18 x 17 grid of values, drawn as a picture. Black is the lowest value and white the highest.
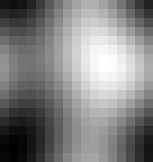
No regular stripes run through it. The bottom left is the ninth with the lowest average. Overall the values sit about 50% of the way up the scale. The ninth with the highest average is the middle right.
